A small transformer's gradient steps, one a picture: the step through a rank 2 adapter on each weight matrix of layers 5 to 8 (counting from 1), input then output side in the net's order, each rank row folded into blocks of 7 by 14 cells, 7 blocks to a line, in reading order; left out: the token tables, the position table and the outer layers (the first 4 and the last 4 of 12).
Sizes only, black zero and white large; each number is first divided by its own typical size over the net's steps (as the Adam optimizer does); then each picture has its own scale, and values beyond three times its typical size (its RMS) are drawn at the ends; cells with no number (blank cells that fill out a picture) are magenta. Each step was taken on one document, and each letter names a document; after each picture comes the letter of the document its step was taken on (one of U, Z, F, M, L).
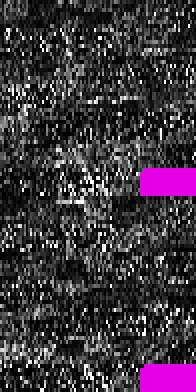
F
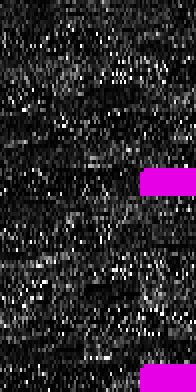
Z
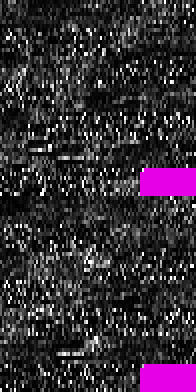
F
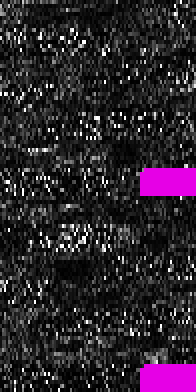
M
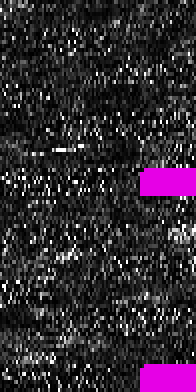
M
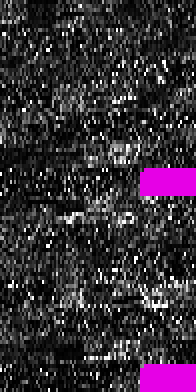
Z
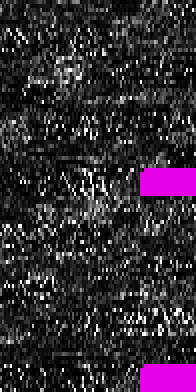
F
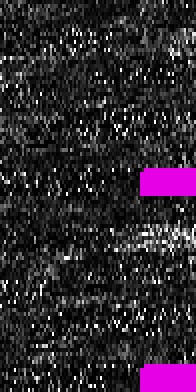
M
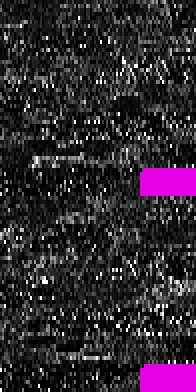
Z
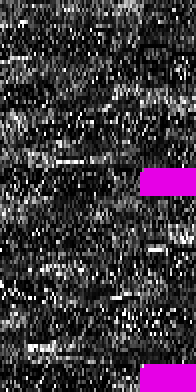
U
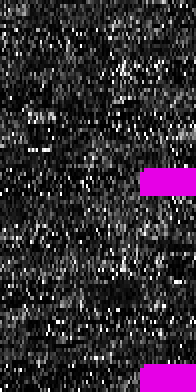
Z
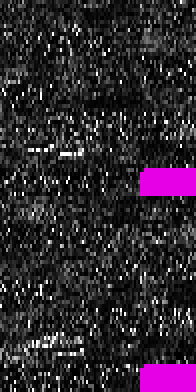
M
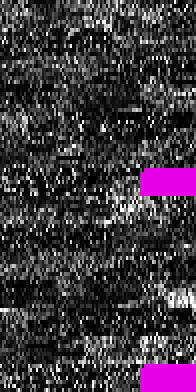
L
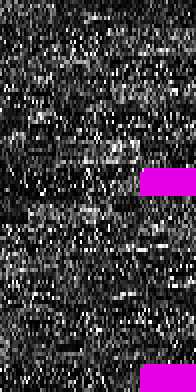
F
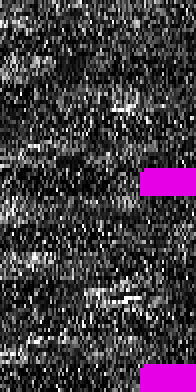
U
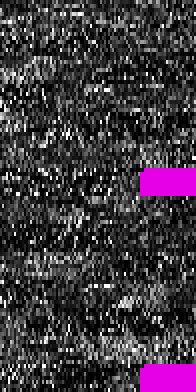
L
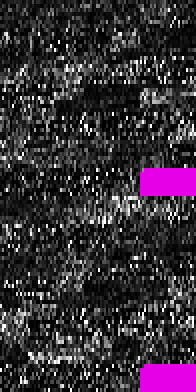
F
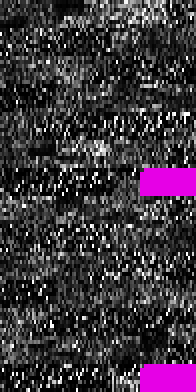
U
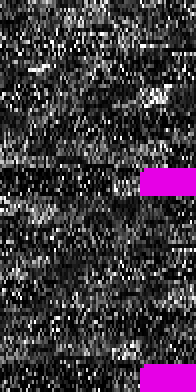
U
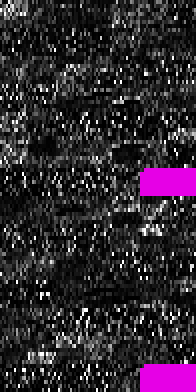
M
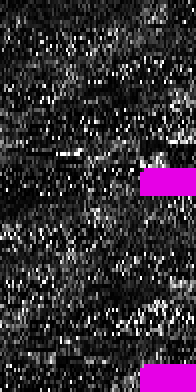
F
